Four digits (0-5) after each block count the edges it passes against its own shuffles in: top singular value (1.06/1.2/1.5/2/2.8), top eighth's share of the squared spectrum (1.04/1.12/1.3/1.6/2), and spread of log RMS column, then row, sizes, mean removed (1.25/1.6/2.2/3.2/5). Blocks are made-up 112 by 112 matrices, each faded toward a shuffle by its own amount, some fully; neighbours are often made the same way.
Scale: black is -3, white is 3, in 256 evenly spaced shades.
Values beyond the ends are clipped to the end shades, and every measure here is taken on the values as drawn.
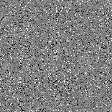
3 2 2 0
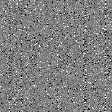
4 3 2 0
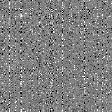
4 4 3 1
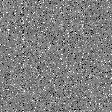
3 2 1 0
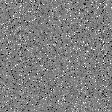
3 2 1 0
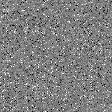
3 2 1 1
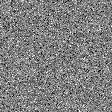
0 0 0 0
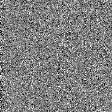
1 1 3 0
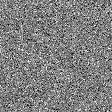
0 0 0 0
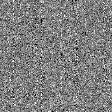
1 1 3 0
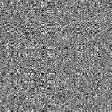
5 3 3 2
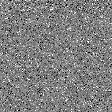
3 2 1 1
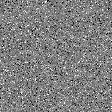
3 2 0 0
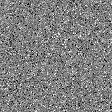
2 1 0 0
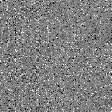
4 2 1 1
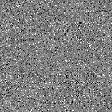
4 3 1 2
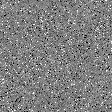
0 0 0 0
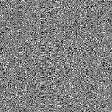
4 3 2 2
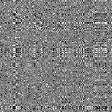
5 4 3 3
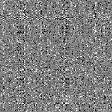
4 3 3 2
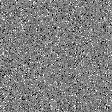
3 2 1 1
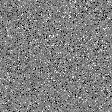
2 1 0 0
